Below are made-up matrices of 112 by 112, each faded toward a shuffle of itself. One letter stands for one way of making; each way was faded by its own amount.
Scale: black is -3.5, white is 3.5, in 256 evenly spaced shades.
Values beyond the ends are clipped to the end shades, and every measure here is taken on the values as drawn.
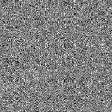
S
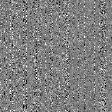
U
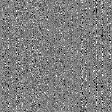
U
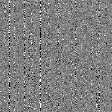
U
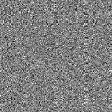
S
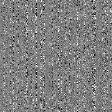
U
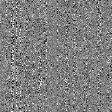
U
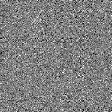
S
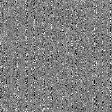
U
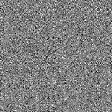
S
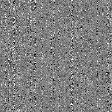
U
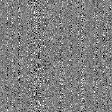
U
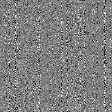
U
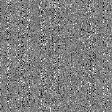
U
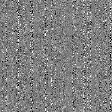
U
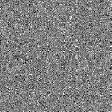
S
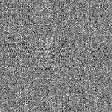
S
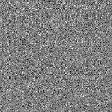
S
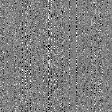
U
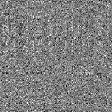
S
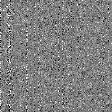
U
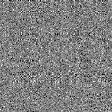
S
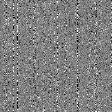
U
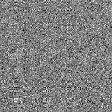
S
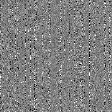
U
